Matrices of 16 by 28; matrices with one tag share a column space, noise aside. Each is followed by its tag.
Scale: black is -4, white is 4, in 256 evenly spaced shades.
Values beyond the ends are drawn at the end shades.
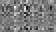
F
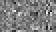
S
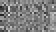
F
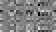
S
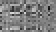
F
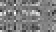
S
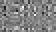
F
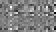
F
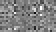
F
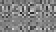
F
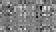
F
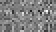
S
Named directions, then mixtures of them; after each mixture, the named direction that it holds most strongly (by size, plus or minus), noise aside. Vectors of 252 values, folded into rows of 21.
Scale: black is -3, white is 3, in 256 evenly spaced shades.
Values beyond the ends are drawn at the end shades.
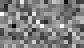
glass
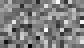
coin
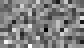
coin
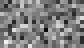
coin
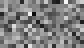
glass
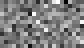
coin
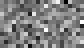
coin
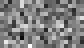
coin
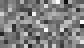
coin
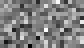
coin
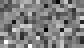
coin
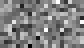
coin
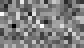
glass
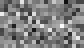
glass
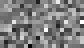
coin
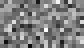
coin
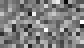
coin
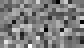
coin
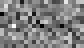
glass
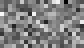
glass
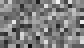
coin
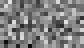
coin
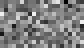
glass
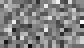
coin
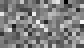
glass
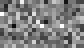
glass
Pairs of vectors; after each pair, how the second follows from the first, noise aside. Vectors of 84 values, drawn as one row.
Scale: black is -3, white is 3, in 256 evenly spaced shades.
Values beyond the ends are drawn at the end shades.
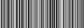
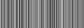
shrunk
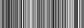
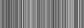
shrunk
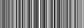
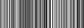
shuffled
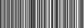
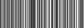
copied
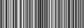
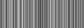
shrunk
